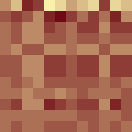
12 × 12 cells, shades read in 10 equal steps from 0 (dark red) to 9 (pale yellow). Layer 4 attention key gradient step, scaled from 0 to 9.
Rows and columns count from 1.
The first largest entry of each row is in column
5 4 3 3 2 3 3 4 3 3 1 1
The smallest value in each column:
3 2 1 2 1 0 2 2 2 2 1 2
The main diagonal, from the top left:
5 2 5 5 5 2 3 3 4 5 4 4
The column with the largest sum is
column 4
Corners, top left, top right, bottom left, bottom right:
5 7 4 4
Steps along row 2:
down up up down down up up down up down up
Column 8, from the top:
7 4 2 3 5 2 2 3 3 2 3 4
